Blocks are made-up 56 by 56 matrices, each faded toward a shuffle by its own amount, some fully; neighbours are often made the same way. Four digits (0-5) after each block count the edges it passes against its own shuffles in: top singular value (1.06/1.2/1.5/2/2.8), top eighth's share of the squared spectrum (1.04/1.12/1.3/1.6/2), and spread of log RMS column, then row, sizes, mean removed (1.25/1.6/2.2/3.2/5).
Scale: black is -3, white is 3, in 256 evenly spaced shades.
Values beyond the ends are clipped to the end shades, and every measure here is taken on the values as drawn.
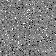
2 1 0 0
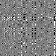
4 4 3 2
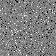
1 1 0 0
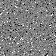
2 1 0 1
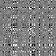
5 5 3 3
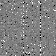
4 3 2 1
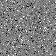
1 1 0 0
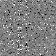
3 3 1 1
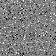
2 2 1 0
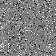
2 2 1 0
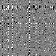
4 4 3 2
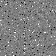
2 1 0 0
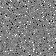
0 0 0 0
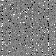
3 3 2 0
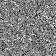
0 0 0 0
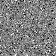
0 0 0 0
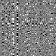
4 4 3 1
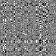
4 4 3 2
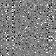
4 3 2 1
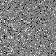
3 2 1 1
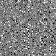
3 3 2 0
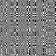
5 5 4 3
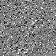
2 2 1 1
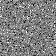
0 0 0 0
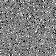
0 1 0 0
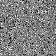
2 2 0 0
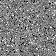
0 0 0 0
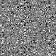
3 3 2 0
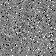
2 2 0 0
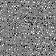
3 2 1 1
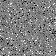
1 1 0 0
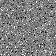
0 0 0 0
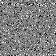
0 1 0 2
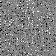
1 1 1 1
